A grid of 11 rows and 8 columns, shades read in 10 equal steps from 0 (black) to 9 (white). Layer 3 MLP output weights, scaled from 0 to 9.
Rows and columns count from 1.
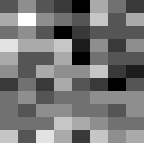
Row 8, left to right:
4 5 3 4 4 5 5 5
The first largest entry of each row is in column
6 2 2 1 1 6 4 2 3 4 3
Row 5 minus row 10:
2 -1 -1 -1 -6 -1 -1 -1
